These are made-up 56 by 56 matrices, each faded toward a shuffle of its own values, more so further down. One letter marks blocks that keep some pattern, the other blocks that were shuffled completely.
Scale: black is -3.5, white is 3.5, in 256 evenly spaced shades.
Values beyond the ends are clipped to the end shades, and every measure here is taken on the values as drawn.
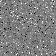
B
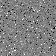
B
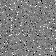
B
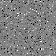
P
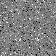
B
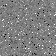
B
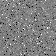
B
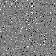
P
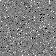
B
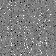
P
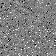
B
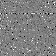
P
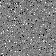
B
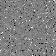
P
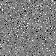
P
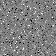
B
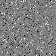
B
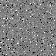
P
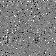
P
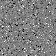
P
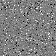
P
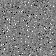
B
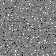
B
